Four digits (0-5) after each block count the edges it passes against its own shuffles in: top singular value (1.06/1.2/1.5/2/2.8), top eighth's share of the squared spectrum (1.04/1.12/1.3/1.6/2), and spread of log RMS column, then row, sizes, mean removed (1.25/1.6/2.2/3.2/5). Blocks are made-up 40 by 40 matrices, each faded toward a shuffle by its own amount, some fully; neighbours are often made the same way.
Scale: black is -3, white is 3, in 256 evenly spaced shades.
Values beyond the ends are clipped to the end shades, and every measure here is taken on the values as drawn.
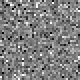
1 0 0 0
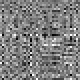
4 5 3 3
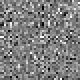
4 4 2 2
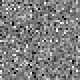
0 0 0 0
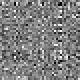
4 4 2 2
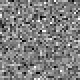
0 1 0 1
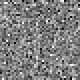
0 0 0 0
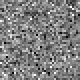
0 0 0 0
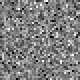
0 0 0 0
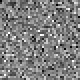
0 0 0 0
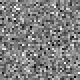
0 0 0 0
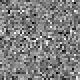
1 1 0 2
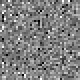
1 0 1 0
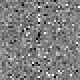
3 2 1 0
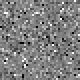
1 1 0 0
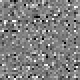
3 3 2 2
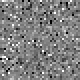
0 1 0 0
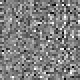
3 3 1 1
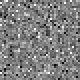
2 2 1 0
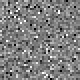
2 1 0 0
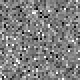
2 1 1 0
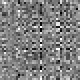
4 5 3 2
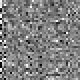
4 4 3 1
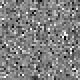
2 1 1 0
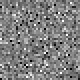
2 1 0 0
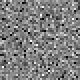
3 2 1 0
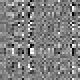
4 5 4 2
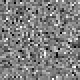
2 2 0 0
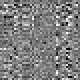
4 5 3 2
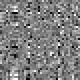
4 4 3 2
